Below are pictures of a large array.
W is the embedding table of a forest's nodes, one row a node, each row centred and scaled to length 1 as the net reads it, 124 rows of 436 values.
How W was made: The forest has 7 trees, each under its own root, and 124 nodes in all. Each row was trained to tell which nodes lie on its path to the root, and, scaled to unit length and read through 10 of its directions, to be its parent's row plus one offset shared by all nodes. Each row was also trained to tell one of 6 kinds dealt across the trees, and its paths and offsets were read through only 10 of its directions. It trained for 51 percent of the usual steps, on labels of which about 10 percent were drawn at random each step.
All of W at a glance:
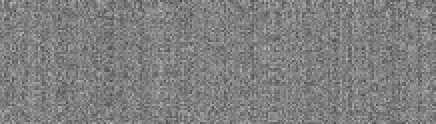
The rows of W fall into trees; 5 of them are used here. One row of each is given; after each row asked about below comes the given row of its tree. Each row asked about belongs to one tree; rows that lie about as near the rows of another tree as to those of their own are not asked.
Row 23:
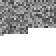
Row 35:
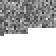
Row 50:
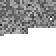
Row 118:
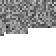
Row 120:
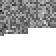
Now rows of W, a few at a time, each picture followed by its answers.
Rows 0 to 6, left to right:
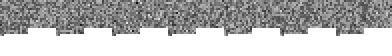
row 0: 35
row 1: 35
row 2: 118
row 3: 118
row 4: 23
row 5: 35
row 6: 35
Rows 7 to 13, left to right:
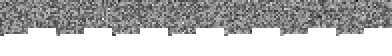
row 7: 118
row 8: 35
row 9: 35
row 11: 23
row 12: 23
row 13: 120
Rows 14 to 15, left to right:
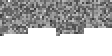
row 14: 120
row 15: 120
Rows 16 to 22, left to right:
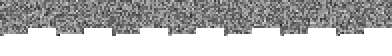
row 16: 120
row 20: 120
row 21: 35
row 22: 118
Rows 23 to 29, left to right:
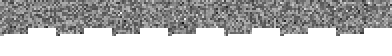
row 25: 50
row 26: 120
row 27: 35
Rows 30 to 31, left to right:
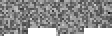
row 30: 50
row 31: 23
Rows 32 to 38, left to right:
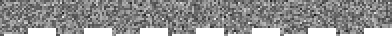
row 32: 35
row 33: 118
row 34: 50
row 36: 35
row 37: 23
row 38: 50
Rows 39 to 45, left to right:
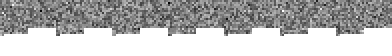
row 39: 23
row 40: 118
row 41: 23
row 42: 120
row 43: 35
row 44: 118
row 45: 120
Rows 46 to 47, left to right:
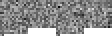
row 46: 35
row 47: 50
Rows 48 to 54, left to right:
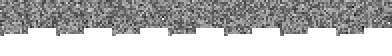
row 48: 50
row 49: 50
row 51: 23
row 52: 120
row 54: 23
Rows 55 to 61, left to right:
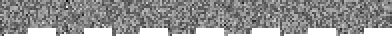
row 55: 35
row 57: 35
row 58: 35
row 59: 35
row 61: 23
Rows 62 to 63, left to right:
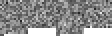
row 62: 118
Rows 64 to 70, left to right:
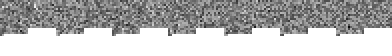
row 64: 120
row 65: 23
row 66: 120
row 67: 118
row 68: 23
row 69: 23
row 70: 23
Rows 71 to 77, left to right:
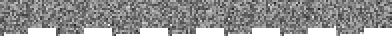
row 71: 50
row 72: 120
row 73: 118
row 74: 35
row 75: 50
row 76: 35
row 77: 23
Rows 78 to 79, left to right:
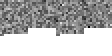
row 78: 23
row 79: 35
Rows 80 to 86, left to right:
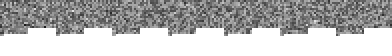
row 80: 35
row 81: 50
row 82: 23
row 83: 35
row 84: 35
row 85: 23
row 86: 120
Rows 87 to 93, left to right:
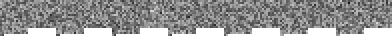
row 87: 118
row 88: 118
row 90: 35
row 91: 120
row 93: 35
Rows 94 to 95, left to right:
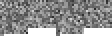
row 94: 50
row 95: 35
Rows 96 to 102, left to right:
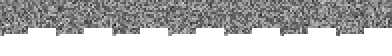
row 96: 23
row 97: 35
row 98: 23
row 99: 50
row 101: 35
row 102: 50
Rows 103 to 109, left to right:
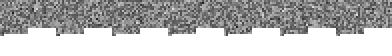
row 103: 23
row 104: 118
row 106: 23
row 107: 23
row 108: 23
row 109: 35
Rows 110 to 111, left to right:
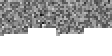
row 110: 23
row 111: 23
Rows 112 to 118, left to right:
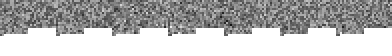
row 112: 120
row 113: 118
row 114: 35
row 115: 118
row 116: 118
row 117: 120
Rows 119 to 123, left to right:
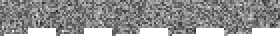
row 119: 50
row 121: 120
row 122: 23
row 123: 23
